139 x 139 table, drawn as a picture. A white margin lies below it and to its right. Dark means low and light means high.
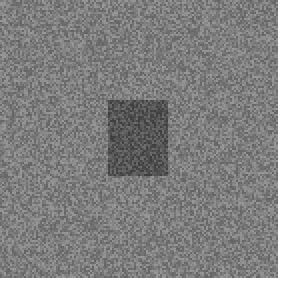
Mirror symmetry: none. Ninth with the lowest average: centre. Average level on the scale: 50%. Slope: none. Stripes: none. Odd patch: lower, in the centre.
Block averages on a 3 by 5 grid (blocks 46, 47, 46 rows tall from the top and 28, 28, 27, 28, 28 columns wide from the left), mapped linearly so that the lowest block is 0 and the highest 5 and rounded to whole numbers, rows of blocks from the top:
55555 | 55055 | 55555
